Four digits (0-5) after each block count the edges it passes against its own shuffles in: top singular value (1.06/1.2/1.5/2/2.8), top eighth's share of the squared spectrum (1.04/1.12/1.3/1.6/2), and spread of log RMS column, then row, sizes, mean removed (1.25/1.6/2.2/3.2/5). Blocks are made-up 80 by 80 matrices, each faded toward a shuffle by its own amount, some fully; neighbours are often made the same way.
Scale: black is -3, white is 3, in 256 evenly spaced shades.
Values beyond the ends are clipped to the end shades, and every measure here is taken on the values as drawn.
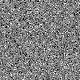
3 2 0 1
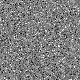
1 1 0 0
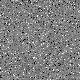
0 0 0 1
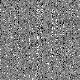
1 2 3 0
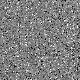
0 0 2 0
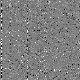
4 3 2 0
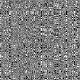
4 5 3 2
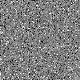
2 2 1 0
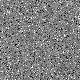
0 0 0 0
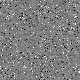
0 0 0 0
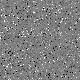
0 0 0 0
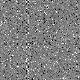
3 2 2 0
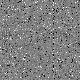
2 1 0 0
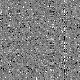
3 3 2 0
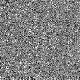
3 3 1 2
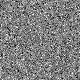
0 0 0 0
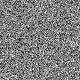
2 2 0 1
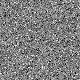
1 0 0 0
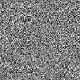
3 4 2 2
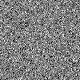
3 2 0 0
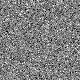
1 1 0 0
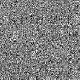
3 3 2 2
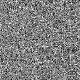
3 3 1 1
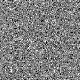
3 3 2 1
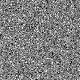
2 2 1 0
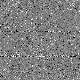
2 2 0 2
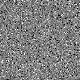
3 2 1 0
